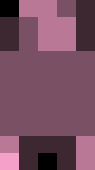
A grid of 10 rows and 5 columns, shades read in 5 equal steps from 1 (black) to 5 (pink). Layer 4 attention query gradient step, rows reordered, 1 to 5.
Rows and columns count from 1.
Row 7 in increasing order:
3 3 3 3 3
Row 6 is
3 3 3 3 3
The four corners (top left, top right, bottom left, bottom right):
1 2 5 4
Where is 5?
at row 10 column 1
